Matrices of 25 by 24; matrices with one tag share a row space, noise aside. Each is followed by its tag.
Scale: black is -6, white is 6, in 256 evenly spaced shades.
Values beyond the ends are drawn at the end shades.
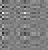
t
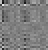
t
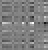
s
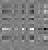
s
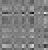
s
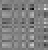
s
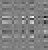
s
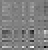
s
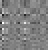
t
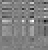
s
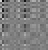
t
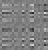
s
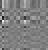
t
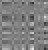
s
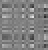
s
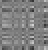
s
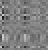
t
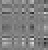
s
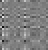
t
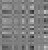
s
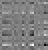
s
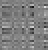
s
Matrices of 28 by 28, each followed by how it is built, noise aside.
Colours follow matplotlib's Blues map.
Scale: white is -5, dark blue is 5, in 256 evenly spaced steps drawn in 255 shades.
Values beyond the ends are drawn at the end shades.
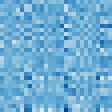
low rank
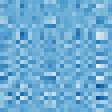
low rank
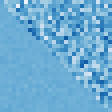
upper triangular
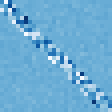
banded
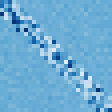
banded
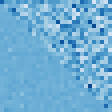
upper triangular
